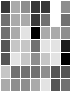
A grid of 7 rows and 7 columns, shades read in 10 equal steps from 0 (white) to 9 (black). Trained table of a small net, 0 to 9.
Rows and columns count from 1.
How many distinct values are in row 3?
5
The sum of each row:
32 28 28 25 25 33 26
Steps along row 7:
up same down down up down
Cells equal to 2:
5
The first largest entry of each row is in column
1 4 4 7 7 6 6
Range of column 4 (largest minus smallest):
6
